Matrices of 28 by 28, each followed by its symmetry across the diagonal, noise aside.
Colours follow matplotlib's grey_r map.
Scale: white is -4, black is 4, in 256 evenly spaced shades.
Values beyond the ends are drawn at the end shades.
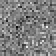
symmetric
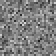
symmetric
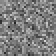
neither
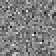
antisymmetric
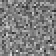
antisymmetric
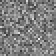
symmetric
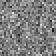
neither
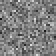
antisymmetric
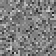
symmetric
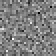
antisymmetric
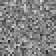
neither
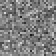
neither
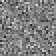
antisymmetric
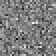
neither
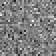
antisymmetric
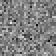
neither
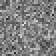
symmetric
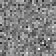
symmetric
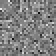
symmetric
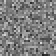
neither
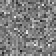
neither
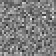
neither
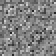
symmetric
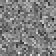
antisymmetric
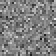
neither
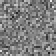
symmetric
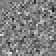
antisymmetric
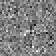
antisymmetric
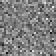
antisymmetric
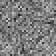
symmetric
